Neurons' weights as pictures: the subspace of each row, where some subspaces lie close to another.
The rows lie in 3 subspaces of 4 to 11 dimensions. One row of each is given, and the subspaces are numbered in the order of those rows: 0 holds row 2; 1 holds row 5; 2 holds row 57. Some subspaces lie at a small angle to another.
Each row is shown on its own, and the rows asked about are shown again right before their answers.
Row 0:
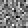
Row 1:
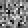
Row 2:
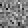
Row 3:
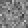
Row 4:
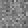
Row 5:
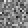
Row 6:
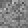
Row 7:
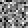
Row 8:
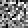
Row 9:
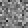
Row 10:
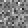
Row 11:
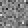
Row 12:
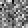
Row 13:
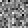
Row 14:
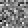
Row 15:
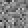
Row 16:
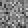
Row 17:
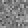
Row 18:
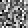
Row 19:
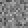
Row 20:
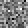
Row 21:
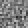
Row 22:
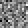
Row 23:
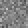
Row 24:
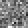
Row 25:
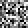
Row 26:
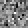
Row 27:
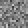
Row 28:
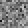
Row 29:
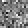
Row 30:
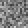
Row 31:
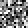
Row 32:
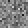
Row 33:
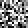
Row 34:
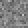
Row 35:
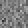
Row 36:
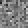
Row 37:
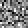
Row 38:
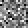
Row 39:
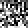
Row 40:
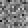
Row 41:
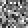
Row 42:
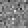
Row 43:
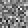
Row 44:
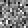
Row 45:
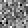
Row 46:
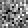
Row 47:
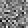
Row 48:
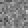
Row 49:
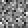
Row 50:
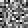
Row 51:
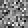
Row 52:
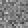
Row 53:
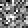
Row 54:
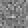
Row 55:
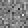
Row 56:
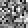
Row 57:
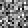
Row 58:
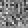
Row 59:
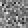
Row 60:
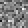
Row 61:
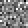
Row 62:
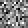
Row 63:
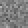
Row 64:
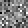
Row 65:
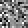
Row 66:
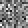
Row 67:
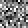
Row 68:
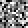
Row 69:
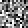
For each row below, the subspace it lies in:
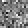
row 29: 1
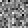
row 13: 1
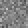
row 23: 0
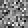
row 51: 1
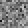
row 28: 1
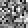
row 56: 1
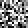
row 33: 2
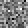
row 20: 0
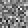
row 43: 0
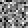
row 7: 2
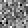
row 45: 1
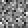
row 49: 1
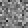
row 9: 1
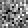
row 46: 0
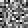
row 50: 0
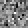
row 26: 0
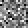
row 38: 0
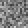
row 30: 0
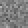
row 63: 0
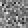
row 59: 1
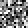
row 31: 1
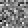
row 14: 0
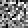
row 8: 0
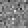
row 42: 0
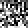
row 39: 0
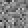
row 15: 1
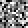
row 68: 2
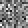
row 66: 0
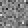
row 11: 0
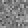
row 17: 1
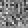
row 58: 0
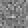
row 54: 0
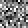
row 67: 0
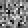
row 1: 0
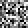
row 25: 0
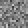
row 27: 0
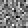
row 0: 1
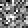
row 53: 0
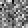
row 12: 0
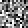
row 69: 1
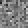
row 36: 0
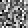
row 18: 1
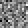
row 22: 2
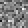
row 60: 1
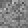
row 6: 0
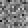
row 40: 1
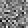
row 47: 0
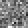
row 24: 1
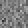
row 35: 1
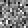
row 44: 1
